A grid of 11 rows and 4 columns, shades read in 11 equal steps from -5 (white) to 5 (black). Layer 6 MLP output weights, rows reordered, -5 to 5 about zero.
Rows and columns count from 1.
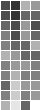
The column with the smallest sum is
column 4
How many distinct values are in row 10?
3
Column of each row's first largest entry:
2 2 2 2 2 3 1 1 1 1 3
